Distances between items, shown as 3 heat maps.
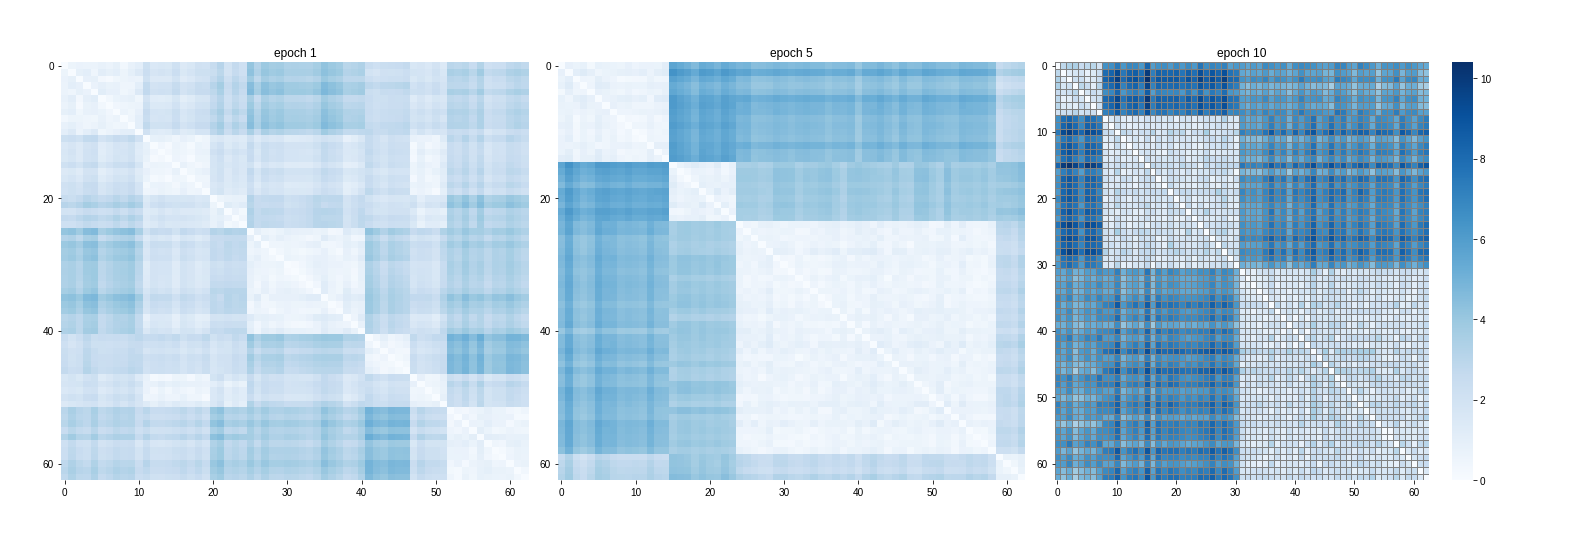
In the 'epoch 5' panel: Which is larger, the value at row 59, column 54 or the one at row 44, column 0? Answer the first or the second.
the second
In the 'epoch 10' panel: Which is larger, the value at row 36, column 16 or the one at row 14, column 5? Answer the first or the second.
the second
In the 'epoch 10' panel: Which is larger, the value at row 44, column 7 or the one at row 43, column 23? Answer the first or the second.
the second
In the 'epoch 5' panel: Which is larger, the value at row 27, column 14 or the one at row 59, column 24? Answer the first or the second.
the first
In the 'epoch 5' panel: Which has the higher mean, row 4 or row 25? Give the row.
4
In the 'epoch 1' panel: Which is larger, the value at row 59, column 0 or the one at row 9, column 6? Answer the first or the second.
the first
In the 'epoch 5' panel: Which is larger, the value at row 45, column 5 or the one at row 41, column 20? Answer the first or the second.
the first
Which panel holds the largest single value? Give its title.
epoch 10
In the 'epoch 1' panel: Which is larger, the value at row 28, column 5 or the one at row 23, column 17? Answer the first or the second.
the first
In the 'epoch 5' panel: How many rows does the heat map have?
63
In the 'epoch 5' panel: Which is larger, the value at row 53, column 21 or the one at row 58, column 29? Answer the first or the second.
the first
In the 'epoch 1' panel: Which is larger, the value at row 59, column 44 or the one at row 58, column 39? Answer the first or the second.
the first
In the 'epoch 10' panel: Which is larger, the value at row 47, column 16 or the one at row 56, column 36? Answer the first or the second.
the first
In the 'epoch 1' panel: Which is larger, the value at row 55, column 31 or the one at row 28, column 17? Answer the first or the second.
the first
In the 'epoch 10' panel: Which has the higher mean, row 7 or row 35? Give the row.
7
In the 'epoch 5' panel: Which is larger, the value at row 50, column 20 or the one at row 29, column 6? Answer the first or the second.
the second
